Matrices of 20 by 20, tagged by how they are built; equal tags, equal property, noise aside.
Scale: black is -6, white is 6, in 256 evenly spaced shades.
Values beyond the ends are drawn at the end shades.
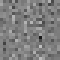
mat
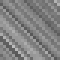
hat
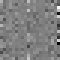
mat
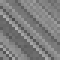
hat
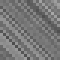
hat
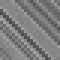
hat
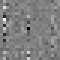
mat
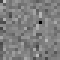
mat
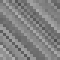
hat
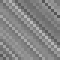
hat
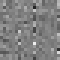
mat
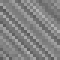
hat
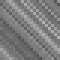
hat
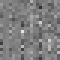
mat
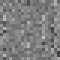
mat
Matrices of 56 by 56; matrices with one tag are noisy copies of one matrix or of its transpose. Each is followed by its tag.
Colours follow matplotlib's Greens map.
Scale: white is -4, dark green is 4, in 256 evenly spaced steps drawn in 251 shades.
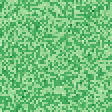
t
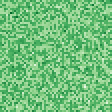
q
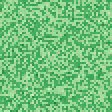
t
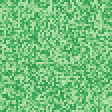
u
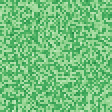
u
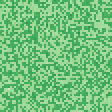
u
